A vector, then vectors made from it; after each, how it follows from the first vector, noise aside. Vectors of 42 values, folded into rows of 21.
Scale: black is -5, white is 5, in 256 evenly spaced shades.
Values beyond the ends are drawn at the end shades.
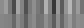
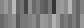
sign-scrambled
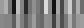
scaled up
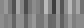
copied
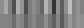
copied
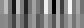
scaled up
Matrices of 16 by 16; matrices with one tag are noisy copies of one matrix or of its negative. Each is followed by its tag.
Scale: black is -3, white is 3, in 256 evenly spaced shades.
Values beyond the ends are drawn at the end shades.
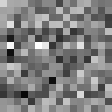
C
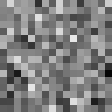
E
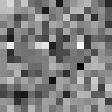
C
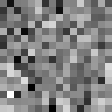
E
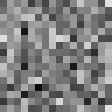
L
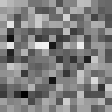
C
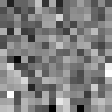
E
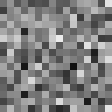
L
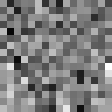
E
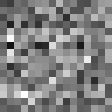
C
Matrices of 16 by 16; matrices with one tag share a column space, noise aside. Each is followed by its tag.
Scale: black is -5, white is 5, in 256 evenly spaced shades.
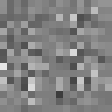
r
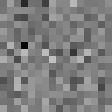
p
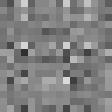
p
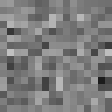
r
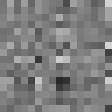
p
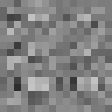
r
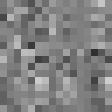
p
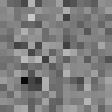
p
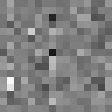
r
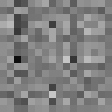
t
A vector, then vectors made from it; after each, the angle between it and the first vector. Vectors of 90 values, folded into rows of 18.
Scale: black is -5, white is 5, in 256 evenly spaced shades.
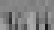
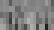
nearly parallel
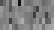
orthogonal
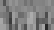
nearly parallel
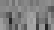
nearly parallel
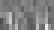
nearly opposite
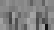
nearly parallel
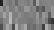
partly opposed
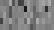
orthogonal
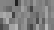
partly opposed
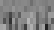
nearly parallel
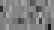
orthogonal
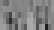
nearly parallel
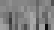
nearly parallel
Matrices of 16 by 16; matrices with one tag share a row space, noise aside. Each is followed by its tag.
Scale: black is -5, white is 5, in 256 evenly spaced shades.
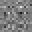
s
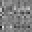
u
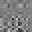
s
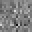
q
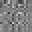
s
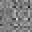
q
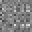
u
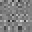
s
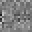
u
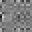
u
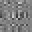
s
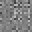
q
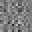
s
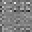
u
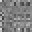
u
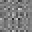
s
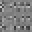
u
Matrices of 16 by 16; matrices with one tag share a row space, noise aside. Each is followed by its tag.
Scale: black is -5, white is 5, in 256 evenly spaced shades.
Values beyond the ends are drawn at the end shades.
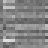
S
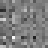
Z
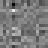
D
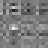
D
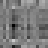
D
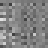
Z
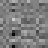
D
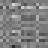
D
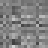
D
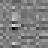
D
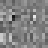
Z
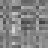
D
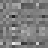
D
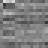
S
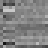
S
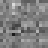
D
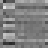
S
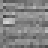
S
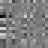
Z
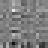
D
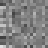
Z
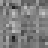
D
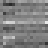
S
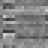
S
